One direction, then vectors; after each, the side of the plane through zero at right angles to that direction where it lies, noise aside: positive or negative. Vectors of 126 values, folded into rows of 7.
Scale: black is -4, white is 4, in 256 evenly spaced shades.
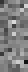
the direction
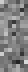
negative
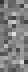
positive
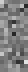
negative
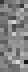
positive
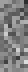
negative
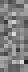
positive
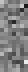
negative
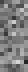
positive
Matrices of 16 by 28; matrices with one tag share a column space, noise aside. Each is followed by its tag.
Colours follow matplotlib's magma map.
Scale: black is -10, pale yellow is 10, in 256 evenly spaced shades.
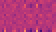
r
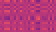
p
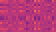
p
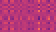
p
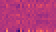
r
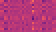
p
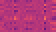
p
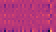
r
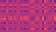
p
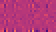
r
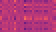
p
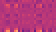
r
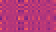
p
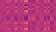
p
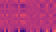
r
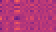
p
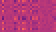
p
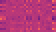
p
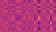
p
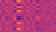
p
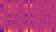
r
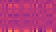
r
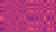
p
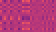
p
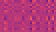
p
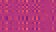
p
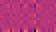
r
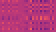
p
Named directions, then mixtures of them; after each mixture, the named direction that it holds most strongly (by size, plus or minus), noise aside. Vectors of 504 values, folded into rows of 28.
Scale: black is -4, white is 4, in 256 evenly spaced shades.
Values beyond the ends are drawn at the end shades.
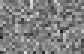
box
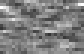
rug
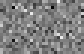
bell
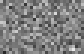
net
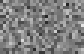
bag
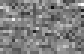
rug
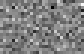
bell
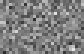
net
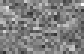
net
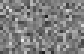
bag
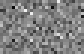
bell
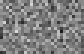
box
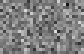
bag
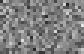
bag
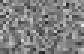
bag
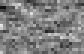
rug
